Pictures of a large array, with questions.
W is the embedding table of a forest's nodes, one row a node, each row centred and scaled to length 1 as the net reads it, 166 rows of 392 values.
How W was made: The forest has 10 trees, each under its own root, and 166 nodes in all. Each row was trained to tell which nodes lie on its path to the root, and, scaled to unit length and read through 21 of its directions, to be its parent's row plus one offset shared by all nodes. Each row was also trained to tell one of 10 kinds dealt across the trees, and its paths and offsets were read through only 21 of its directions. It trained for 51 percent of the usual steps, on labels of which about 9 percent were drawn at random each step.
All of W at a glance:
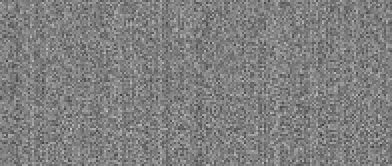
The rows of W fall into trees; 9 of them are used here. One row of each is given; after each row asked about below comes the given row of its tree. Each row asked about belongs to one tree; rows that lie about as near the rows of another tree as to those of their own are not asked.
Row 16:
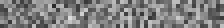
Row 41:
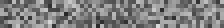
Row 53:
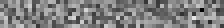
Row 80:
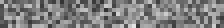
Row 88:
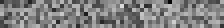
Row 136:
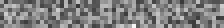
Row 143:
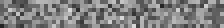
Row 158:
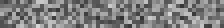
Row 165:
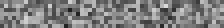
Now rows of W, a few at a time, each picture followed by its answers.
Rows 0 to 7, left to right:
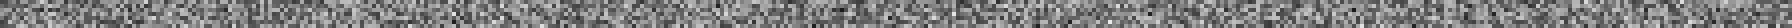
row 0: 158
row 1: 16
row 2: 41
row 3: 41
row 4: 80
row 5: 165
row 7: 16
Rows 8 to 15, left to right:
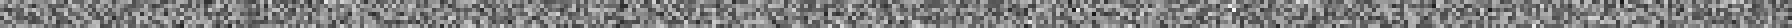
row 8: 53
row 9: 16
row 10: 165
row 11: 136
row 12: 53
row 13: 88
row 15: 143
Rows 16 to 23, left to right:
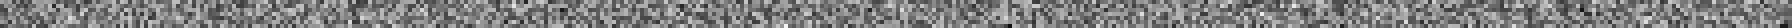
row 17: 88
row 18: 41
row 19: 53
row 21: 88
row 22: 88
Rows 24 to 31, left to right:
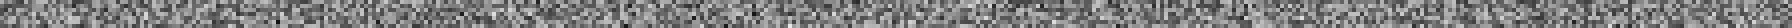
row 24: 158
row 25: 158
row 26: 53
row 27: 88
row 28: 41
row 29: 53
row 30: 41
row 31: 143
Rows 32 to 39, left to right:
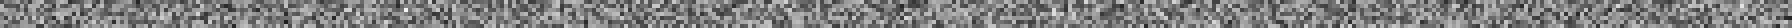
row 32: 88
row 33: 165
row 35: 16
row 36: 88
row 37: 16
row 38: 41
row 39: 80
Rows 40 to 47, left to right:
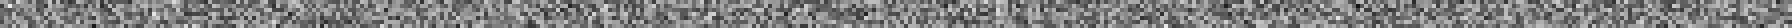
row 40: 80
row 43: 165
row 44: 41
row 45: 53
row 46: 80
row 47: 136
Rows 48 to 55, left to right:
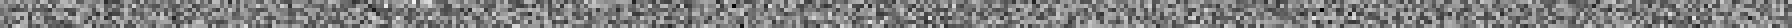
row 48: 165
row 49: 158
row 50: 80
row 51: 88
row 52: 80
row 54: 53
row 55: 158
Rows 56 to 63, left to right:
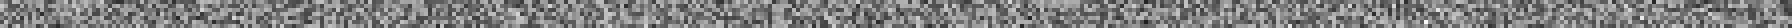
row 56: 41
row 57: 88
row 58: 80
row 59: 41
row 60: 16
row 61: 136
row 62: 143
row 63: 88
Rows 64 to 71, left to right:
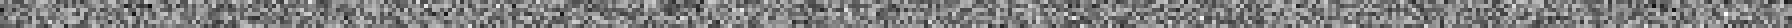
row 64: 158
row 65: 53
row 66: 158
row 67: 88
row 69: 158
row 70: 143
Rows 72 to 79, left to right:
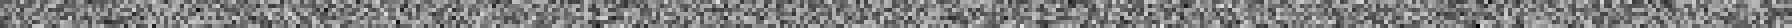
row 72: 80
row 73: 53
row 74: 41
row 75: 158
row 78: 53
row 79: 16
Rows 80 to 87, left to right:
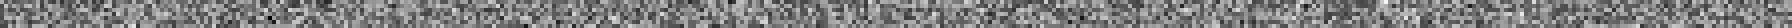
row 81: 80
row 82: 158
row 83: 41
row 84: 165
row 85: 88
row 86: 88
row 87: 53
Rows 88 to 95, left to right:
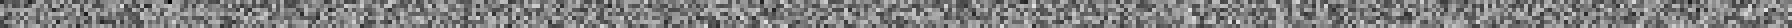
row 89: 80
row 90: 143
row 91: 53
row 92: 80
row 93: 136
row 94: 41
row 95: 41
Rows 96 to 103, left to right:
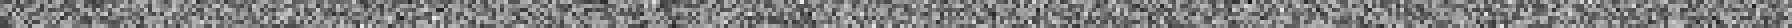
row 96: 80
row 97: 88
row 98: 143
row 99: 88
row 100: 165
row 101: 80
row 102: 143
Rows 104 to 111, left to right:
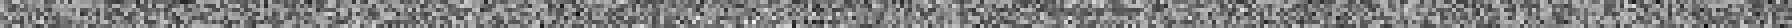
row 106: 165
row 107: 88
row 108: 158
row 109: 165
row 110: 41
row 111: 143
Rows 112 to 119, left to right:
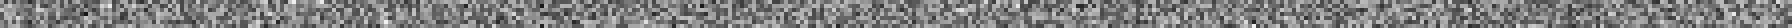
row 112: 136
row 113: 41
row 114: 53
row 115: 80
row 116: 88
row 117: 143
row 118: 165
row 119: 80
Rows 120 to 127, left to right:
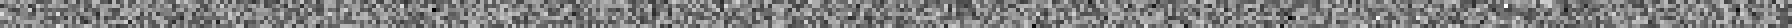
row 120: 165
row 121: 136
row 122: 88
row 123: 41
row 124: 80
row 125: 165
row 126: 158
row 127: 80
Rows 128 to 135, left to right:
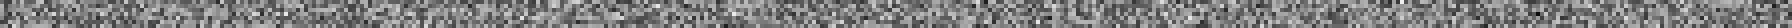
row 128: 41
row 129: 41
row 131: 41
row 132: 136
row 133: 158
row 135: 16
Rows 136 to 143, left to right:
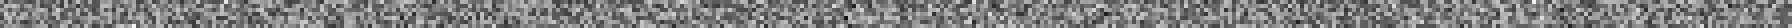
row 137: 16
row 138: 41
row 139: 53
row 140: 88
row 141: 136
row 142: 80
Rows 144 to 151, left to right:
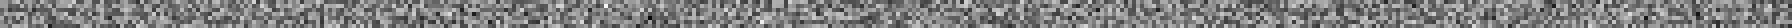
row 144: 165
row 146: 158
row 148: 165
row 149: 158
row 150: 80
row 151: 88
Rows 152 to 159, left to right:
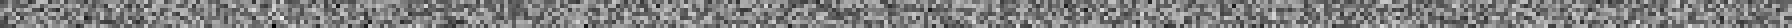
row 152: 158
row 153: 80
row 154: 80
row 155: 165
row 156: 165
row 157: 88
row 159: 136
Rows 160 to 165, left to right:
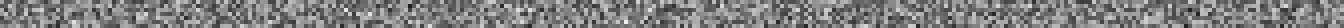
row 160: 136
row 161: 41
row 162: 158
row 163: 165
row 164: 136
